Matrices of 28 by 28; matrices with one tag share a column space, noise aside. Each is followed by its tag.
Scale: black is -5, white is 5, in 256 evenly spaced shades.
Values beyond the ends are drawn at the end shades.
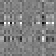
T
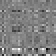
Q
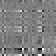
Q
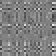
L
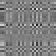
L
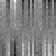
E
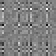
L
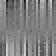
E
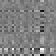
Q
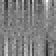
E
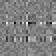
T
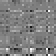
Q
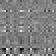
Q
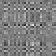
L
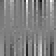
E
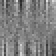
E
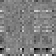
Q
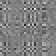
L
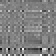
Q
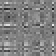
L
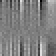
E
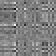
L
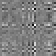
L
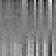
E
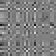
L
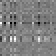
T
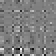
Q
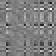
L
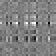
T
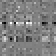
T
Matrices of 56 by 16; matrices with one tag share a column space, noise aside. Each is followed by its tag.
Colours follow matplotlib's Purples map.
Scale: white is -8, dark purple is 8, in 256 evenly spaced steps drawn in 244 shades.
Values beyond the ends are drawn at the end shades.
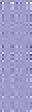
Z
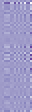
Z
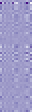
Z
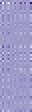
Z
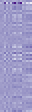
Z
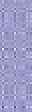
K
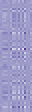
K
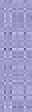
K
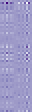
Z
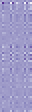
Z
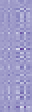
K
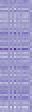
K
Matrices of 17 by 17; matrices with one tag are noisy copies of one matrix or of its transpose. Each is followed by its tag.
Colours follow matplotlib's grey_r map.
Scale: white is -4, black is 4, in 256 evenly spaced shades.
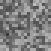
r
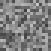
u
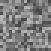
u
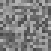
u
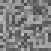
u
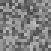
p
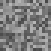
u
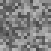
r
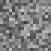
p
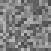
u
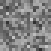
r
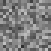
p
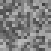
r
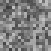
r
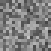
p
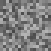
p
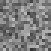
p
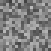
p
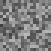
p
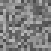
u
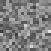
p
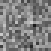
u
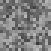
r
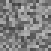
p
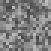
r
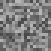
u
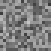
u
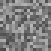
u
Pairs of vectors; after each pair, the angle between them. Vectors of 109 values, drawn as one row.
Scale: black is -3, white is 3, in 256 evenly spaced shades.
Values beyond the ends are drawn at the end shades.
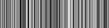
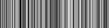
nearly parallel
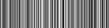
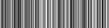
orthogonal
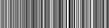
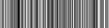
orthogonal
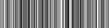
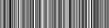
partly opposed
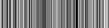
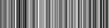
partly opposed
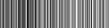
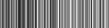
nearly parallel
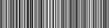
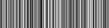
nearly parallel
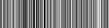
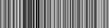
partly aligned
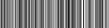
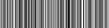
nearly parallel
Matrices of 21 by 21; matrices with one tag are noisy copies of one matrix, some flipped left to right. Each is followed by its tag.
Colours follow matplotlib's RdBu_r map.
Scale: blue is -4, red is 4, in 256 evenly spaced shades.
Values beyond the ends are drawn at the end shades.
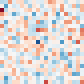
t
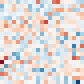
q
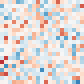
q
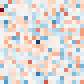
t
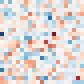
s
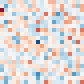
t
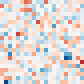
q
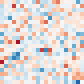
q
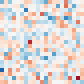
s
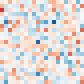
t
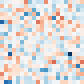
q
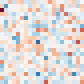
t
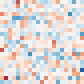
s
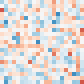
t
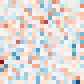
q
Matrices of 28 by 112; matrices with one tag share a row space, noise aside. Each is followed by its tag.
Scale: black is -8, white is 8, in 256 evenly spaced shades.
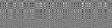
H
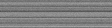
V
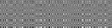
H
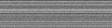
V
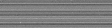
V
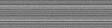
V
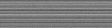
V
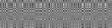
H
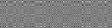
H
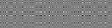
H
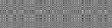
H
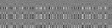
H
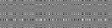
H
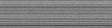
V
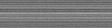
V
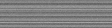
V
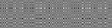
H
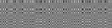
H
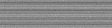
V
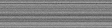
V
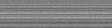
V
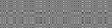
H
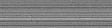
V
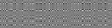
H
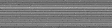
V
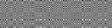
H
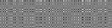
H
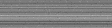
V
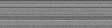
V
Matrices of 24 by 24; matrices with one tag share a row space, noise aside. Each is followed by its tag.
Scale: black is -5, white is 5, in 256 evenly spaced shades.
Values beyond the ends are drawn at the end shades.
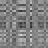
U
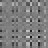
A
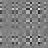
A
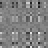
A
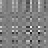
A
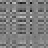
U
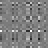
A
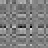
U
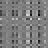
A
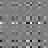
A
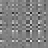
A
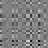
A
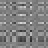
U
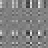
A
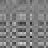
U
